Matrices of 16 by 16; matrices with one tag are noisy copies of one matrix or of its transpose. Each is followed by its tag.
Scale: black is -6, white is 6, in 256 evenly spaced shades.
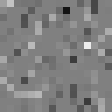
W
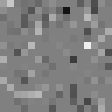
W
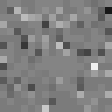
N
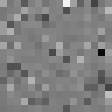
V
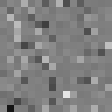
N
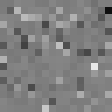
N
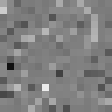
W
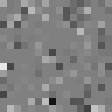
V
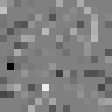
W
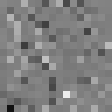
N
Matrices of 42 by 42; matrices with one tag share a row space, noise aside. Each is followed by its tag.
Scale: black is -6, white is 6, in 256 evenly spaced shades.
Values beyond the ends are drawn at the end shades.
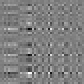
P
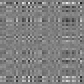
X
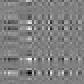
P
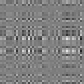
X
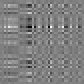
P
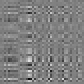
P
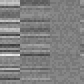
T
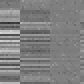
T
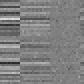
T
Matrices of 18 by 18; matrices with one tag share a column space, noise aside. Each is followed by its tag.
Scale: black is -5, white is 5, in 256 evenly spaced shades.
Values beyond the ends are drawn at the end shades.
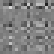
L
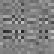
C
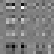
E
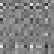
E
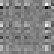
L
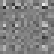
L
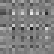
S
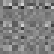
L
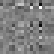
L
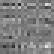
E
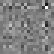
L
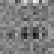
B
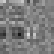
B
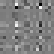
L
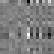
B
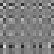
E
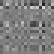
L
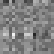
B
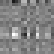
B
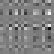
S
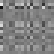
L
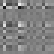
L
